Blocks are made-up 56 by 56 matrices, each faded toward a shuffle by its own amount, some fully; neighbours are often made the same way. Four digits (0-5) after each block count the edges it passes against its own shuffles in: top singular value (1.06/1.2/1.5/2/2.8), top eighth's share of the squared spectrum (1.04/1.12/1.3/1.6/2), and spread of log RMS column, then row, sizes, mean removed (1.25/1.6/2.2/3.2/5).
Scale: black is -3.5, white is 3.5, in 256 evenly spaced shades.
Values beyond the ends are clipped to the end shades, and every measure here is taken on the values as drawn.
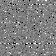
2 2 0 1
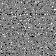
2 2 0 2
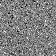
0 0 0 0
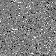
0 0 0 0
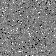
0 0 0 0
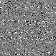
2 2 0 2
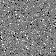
0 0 0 0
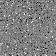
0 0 0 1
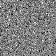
1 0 0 0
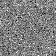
0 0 0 0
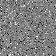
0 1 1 0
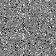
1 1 2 0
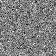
0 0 0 0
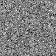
0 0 0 0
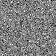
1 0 0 0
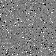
1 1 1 0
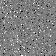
1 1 0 0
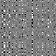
4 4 3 2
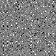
3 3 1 2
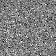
1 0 0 0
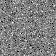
1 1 0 0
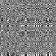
5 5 3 3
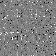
3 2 1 1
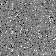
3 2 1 0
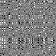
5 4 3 3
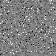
2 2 0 1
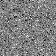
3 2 0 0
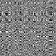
4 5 3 3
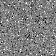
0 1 0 0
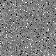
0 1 1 0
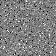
1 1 0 0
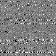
3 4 0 3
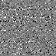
3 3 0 3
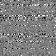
3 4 0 3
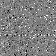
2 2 0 1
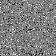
2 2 0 2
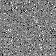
2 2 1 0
